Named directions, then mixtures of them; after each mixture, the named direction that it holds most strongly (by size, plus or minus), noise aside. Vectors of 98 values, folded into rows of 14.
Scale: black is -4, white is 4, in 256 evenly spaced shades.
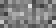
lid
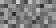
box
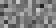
box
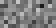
box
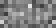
lid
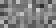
lid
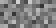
box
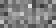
lid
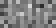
lid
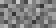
box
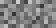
box
